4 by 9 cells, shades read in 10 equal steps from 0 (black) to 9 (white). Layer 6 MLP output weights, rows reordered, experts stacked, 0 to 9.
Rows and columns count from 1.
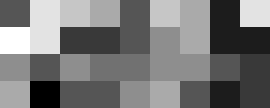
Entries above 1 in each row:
8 7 9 7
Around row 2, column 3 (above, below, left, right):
7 5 8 2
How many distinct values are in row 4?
6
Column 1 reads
3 9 5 6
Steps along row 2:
down down same up up up down same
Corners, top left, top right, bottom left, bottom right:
3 8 6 2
